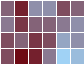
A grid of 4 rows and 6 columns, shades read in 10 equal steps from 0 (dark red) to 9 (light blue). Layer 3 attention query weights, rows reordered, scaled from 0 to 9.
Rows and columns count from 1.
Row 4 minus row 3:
0 -4 -1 2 2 2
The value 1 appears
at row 1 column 2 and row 4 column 3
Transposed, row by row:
4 5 3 3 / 1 2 4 0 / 6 4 2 1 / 6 4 3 5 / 3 5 7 9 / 4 6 6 8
